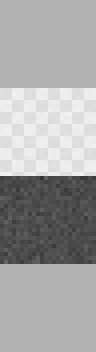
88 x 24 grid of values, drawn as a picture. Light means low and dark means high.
The table splits into 4 rows of 1 panel. Panel 1,1: low, flat. Panel 2,1: very low, checkered, faint in contrast. Panel 3,1: high, fine-grained, faint in contrast. Panel 4,1: low, flat.
